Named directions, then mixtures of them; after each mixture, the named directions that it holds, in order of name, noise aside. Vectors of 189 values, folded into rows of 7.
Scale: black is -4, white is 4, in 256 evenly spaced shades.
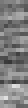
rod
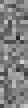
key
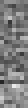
key, rod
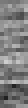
rod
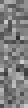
key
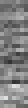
rod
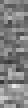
key, rod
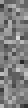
key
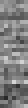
key, rod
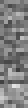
key, rod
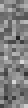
key, rod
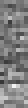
key, rod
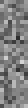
key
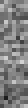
key, rod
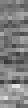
rod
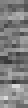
rod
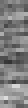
rod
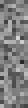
key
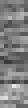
rod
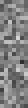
key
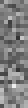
key, rod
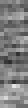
rod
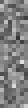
key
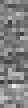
key, rod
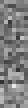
key, rod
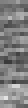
rod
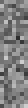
key
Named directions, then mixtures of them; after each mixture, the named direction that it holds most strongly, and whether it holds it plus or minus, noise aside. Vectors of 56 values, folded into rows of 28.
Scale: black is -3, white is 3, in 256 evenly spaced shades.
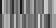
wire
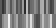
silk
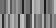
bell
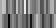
silk, minus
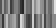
bell, plus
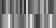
silk, plus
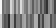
wire, minus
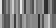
wire, minus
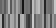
bell, plus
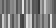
bell, minus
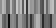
silk, minus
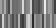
bell, minus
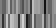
bell, plus
